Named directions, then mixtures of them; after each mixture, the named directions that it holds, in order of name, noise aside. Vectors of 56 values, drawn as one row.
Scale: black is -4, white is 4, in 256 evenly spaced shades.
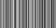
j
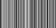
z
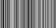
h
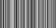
h, z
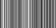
h, z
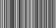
h, z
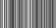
h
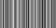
h, j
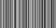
j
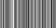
h, j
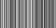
h, j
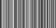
j, z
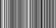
h, z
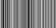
h, z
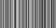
j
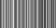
j, z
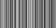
h, j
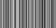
j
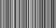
j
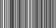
h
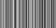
j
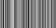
h, j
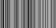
h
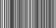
h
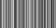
j, z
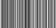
z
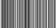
z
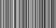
j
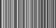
j, z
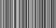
j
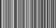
j, z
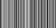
z
